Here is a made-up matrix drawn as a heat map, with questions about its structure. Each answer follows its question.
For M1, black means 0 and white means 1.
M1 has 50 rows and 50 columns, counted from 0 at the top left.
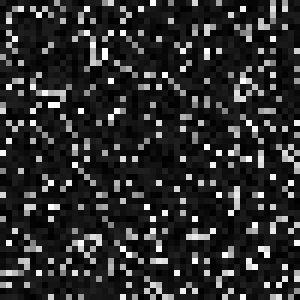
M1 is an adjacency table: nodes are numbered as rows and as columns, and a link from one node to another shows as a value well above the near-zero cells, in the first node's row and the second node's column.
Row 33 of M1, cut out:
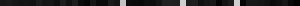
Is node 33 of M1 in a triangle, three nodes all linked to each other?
no
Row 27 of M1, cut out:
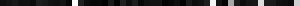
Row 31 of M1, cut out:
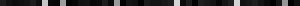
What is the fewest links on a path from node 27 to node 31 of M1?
4
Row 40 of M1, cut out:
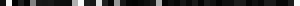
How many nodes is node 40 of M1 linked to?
8
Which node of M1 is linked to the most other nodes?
node 45
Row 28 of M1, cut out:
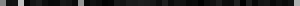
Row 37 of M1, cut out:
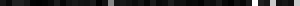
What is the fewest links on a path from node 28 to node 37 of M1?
2
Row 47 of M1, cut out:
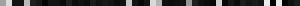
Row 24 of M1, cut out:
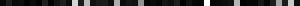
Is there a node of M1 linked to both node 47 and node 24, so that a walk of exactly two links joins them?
yes
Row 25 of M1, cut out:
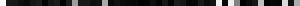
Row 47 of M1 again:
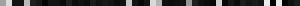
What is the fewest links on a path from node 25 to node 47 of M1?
1
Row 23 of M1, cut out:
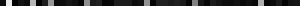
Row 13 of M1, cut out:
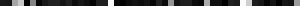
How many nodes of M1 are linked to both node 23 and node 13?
1
